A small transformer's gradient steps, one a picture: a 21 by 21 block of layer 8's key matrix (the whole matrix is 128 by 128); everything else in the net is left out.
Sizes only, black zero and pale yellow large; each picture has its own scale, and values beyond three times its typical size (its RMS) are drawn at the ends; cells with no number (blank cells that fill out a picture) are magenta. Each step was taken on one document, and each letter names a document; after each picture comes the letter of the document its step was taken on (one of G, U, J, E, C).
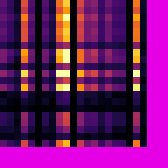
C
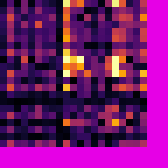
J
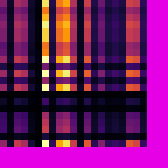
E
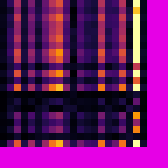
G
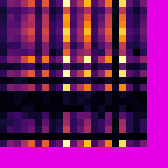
E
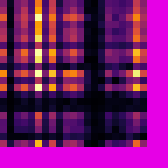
J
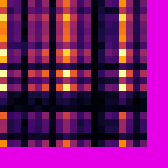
J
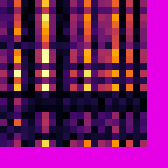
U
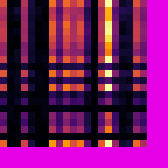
E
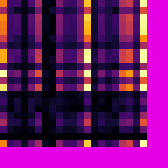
U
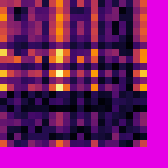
C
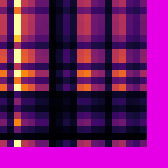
U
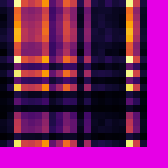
E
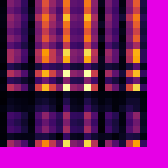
G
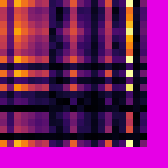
E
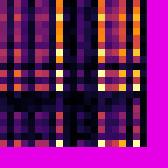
G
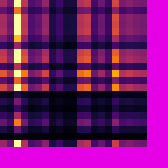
U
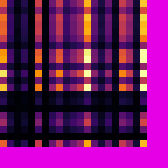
U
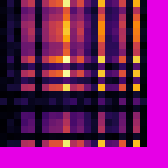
E
